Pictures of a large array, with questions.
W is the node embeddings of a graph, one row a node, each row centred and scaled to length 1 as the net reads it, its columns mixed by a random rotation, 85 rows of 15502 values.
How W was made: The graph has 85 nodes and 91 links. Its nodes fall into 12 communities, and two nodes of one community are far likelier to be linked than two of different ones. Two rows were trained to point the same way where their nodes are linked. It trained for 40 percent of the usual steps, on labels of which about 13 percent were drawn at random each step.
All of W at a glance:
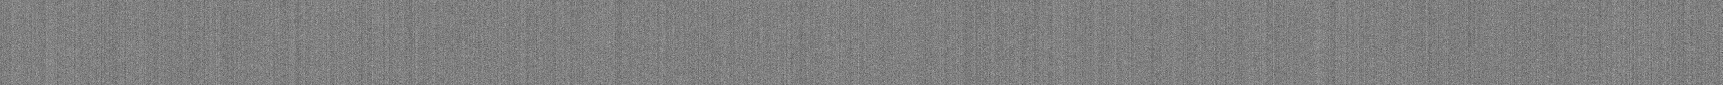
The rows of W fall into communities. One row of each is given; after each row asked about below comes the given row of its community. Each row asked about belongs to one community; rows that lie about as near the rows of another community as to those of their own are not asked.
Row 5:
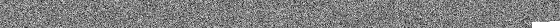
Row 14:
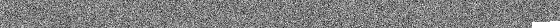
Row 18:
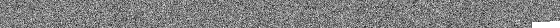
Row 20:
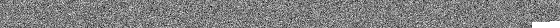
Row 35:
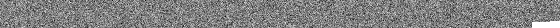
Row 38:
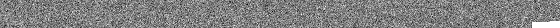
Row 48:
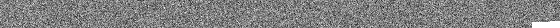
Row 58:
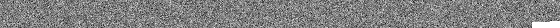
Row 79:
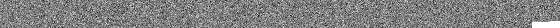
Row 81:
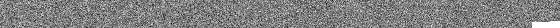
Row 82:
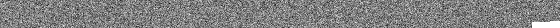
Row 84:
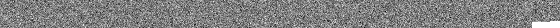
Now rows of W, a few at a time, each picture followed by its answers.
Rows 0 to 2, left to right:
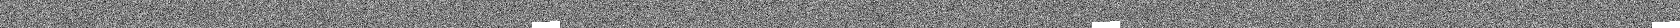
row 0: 5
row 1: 84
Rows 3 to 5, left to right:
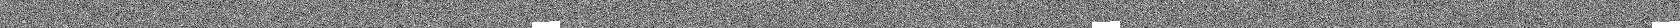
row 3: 82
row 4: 81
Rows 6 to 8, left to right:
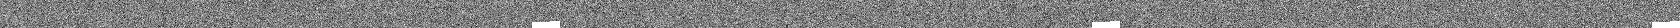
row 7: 35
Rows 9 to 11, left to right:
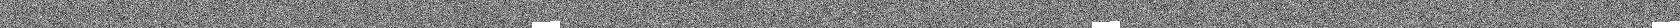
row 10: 38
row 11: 58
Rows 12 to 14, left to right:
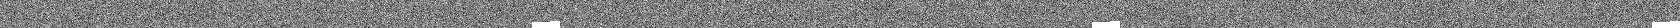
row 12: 5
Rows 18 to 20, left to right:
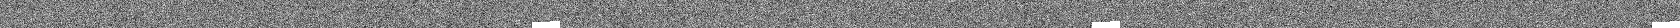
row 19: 35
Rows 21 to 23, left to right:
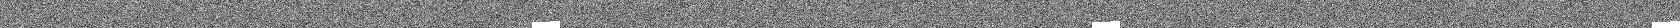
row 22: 20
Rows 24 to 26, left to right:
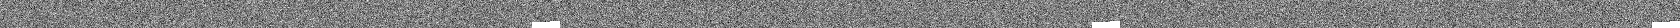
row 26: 18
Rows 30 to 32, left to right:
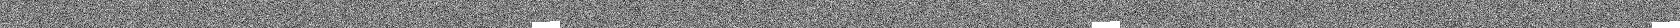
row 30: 48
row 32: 14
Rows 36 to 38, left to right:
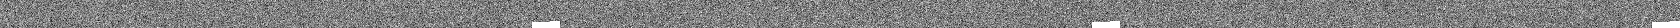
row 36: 38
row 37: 82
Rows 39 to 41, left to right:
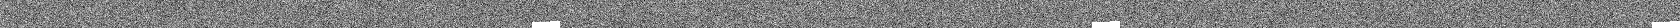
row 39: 14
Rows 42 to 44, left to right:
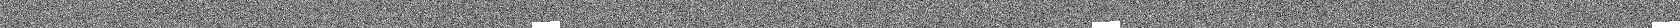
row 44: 58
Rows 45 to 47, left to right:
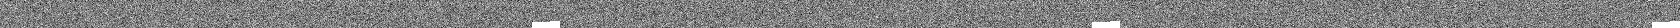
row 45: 35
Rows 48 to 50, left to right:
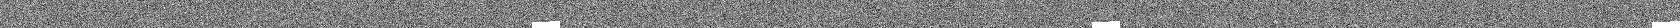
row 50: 35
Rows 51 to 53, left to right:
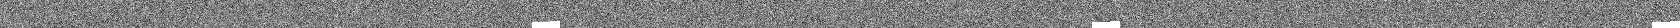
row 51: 79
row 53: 84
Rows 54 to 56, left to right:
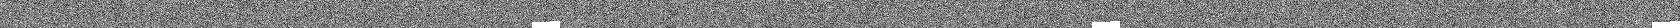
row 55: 81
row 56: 18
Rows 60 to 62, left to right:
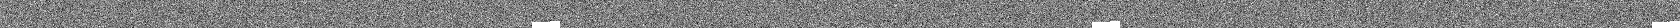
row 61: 84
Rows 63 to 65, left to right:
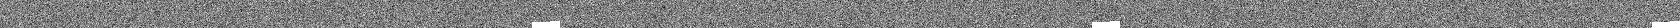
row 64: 20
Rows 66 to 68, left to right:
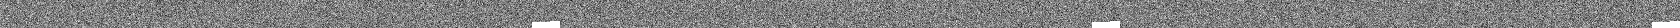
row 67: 18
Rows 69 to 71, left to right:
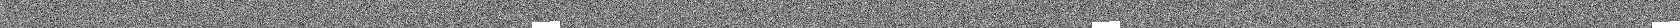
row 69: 38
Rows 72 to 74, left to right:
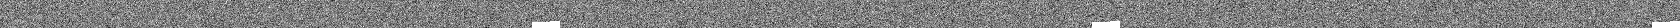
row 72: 81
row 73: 48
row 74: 20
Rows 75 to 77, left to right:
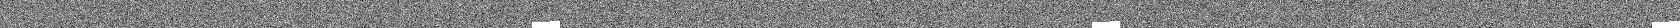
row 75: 79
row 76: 84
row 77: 82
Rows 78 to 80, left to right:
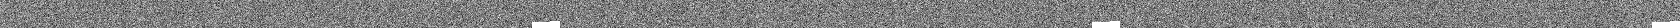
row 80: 81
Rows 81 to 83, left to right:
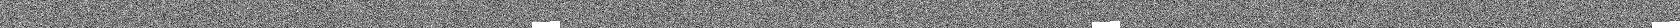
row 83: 82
